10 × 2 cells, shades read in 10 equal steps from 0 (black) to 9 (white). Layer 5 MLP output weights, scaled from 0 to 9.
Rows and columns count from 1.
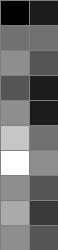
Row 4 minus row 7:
-6 -4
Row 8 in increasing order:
3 5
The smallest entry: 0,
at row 1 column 1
